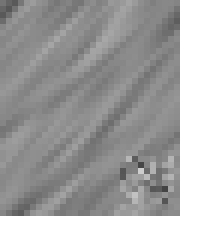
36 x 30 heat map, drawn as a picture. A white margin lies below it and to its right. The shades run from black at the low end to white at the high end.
Grain: diagonal, up to the right. Roughest part: bottom right. Odd patch: rougher, in the bottom right. Slope: none. Odd rows or columns: none.
